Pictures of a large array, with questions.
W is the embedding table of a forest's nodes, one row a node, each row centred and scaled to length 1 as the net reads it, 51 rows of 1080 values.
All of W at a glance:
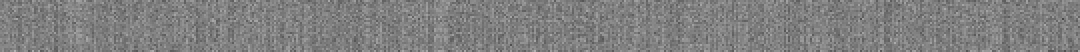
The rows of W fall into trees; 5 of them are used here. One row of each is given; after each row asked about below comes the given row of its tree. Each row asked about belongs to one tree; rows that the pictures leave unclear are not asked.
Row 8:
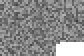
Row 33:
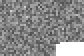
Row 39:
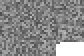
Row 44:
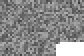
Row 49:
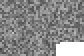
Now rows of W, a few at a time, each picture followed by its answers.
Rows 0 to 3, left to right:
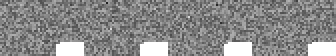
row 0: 49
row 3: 49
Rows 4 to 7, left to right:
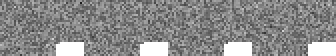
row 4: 44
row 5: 33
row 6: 8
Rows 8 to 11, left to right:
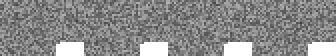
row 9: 49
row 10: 8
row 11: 8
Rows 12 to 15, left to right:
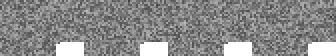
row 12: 49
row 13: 39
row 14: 33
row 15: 49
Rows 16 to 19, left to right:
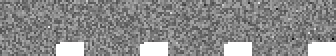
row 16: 39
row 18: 8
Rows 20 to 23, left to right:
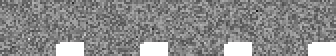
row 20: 44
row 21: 44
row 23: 39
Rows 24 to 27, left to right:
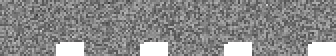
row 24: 8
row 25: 49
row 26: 33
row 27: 39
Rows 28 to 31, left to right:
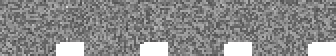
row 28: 49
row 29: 39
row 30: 49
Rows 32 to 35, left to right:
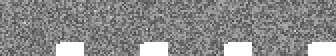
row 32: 8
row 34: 49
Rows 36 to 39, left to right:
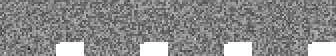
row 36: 39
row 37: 49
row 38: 39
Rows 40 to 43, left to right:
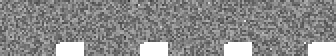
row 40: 39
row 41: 39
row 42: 39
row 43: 49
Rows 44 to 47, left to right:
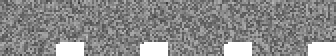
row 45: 8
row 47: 8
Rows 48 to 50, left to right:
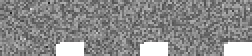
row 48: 39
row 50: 8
